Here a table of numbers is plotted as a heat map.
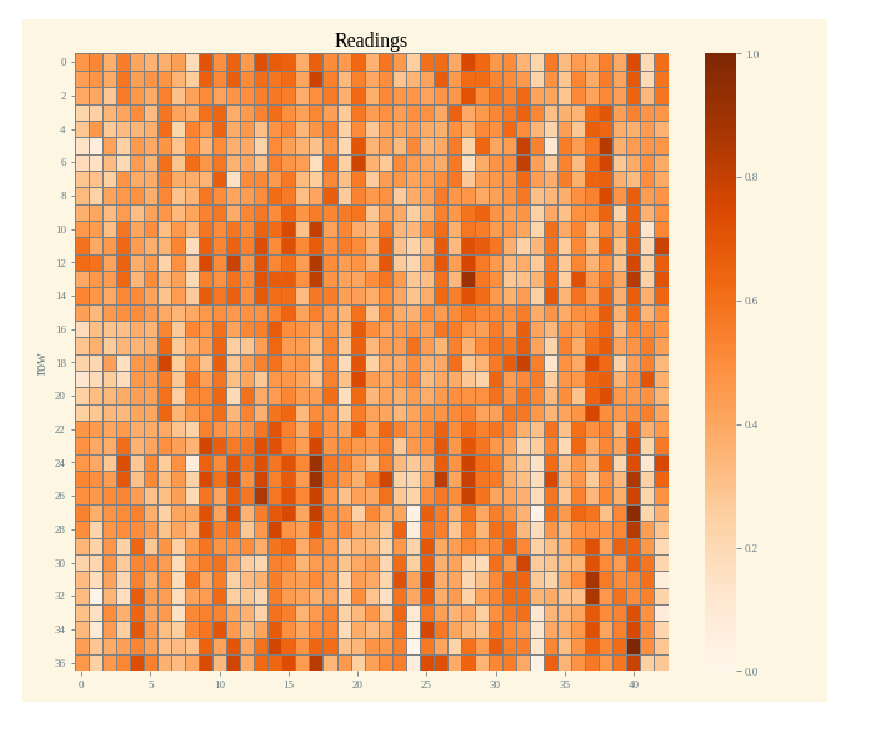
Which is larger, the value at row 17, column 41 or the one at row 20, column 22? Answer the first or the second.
the first
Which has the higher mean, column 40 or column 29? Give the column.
40
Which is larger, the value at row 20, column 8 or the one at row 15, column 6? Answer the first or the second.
the first
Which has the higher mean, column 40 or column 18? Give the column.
40
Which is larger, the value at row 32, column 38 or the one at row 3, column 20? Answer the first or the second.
the second
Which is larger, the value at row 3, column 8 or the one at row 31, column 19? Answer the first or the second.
the first
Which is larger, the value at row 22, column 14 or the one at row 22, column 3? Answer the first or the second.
the first
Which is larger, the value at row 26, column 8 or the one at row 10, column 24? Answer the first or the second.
the second
